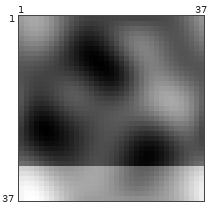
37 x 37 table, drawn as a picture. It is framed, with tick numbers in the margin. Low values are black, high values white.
The bottom left is the ninth with the highest average. Overall the values sit about 40% of the way up the scale. No regular stripes run through it. No lone cell stands out from its neighbours. The bottom part is higher, past a seam about 80% of the way down.
